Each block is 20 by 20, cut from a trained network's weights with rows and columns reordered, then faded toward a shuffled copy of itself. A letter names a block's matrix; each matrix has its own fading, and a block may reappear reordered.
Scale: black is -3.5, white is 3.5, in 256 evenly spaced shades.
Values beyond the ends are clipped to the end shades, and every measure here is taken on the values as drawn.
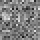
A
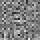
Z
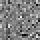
A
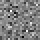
A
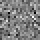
A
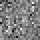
A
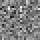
A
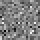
A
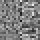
Z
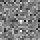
A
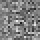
Z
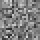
Z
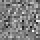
A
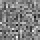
Z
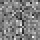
Z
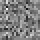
Z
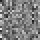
Z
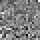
Z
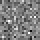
A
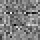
Z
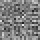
Z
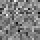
A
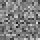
Z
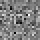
A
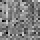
Z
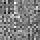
Z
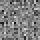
Z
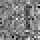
Z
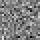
A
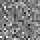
A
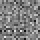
Z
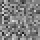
Z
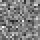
Z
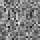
Z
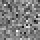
A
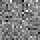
A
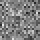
Z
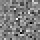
A
